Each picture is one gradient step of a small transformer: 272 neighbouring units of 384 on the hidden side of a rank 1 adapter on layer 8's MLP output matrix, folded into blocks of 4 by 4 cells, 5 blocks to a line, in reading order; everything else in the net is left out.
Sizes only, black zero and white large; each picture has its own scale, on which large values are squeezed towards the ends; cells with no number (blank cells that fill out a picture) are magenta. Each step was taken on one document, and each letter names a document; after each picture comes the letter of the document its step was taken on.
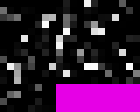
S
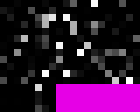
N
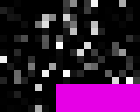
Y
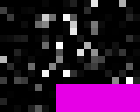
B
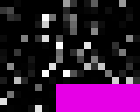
Y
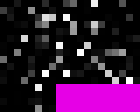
N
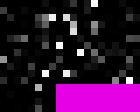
B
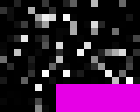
N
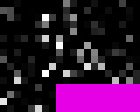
Y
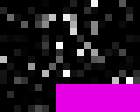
B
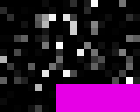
B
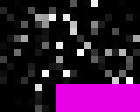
N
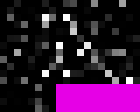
N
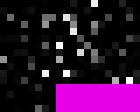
B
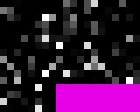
Y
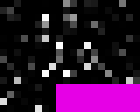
Y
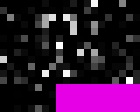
B
